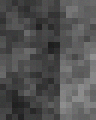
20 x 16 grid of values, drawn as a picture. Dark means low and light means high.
Ninth with the lowest average: bottom left. Grain: streaks running down. Stripes: none. Seam: vertical, 60% of the way across, the right part higher. Average level on the scale: 30%.
